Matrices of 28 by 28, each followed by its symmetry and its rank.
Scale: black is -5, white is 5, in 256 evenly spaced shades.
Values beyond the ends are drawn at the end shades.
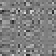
neither, rank three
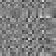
neither, rank three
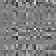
neither, rank three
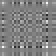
symmetric, rank one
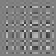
symmetric, rank one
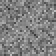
symmetric, full rank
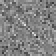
symmetric, full rank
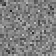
symmetric, full rank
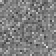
symmetric, full rank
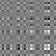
symmetric, rank one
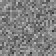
symmetric, full rank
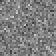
symmetric, full rank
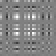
symmetric, rank one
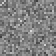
symmetric, full rank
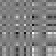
symmetric, rank one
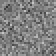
symmetric, full rank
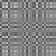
symmetric, rank one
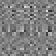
neither, rank three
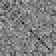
symmetric, full rank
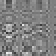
neither, rank three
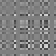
symmetric, rank one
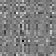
neither, rank three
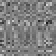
neither, rank three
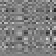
neither, rank three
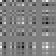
symmetric, rank one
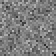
symmetric, full rank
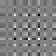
symmetric, rank one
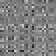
neither, rank three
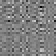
neither, rank three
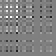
symmetric, rank one
